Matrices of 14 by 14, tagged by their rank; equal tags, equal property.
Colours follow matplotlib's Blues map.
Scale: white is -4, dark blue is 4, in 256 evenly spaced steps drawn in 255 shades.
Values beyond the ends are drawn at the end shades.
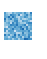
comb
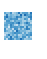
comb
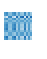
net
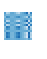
net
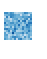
comb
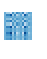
net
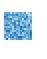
comb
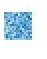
comb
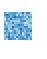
comb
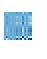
net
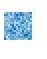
comb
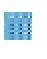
net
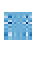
net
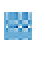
net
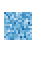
comb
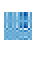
net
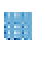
net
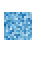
comb
